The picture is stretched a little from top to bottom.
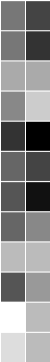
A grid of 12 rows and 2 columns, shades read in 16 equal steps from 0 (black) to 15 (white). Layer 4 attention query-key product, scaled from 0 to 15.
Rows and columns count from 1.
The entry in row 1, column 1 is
7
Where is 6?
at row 6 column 1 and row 8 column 1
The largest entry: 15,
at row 11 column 1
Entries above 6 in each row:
1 1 2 2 0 0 0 1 2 1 2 2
